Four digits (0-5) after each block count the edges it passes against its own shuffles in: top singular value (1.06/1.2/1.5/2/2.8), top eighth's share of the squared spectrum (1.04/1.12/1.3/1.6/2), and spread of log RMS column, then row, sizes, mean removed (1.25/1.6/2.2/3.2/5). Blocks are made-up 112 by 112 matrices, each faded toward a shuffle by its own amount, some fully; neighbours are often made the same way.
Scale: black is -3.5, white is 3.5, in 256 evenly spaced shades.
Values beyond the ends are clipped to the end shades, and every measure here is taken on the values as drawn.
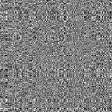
5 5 3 3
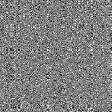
4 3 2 2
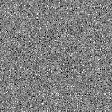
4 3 1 1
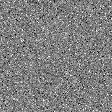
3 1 0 0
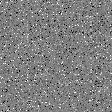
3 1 0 0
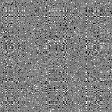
5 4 3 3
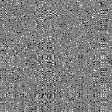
5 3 3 2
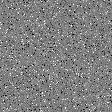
0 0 0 0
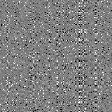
5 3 3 2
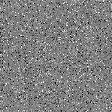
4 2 1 0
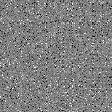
4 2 1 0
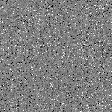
3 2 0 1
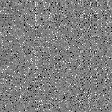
4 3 2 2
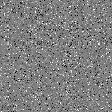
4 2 1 0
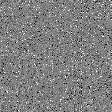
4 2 1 0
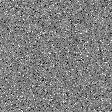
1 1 0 0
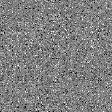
3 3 2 1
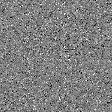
2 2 1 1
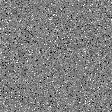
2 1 1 0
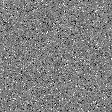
0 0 0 0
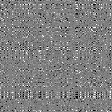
5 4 3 3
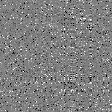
4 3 2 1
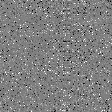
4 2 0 0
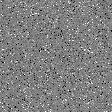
3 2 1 0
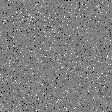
2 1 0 0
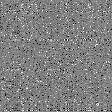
4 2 1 2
